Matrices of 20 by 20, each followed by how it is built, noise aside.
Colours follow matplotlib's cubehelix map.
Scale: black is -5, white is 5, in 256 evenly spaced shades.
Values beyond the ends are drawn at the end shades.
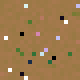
sparse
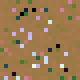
sparse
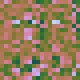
low rank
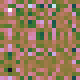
low rank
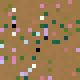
sparse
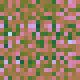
low rank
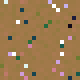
sparse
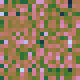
low rank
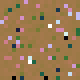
sparse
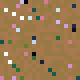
sparse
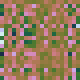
low rank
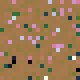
sparse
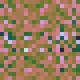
low rank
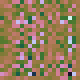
low rank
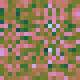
low rank
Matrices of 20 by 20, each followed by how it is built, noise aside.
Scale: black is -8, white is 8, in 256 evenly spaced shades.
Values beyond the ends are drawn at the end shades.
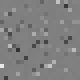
sparse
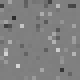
sparse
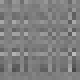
low rank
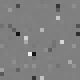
sparse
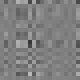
low rank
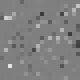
sparse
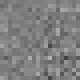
low rank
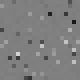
sparse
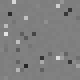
sparse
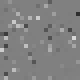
sparse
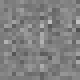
low rank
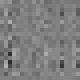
low rank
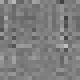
low rank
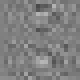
low rank
